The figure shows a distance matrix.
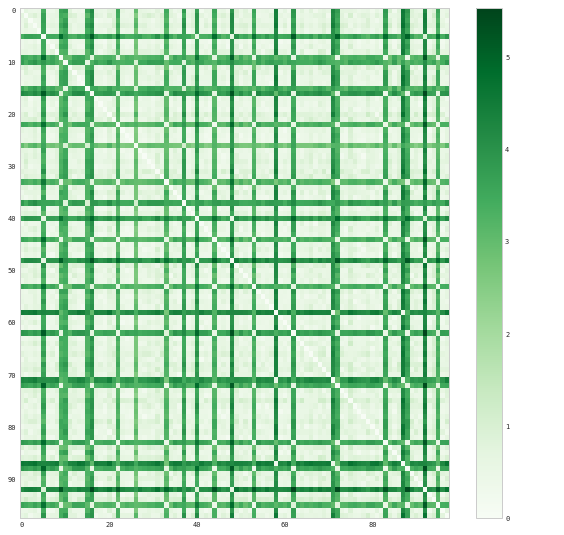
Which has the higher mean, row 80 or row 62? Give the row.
62
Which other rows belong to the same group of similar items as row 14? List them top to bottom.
0, 1, 2, 3, 4, 6, 7, 8, 11, 12, 13, 17, 18, 19, 20, 21, 23, 24, 25, 27, 28, 29, 30, 31, 32, 34, 35, 36, 38, 39, 41, 42, 43, 45, 46, 47, 49, 50, 51, 52, 54, 55, 56, 57, 59, 60, 61, 63, 64, 65, 66, 67, 68, 69, 70, 73, 74, 75, 76, 77, 78, 79, 80, 81, 82, 84, 85, 86, 89, 90, 91, 93, 94, 96, 97
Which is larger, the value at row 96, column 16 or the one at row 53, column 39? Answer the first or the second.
the first
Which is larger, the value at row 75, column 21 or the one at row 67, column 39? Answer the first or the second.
the first
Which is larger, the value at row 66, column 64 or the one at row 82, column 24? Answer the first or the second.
the first
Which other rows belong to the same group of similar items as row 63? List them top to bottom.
0, 1, 2, 3, 4, 6, 7, 8, 11, 12, 13, 14, 17, 18, 19, 20, 21, 23, 24, 25, 27, 28, 29, 30, 31, 32, 34, 35, 36, 38, 39, 41, 42, 43, 45, 46, 47, 49, 50, 51, 52, 54, 55, 56, 57, 59, 60, 61, 64, 65, 66, 67, 68, 69, 70, 73, 74, 75, 76, 77, 78, 79, 80, 81, 82, 84, 85, 86, 89, 90, 91, 93, 94, 96, 97
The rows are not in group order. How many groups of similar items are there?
5
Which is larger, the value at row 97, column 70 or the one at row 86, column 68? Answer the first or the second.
the second
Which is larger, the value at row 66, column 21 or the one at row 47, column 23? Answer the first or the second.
the first
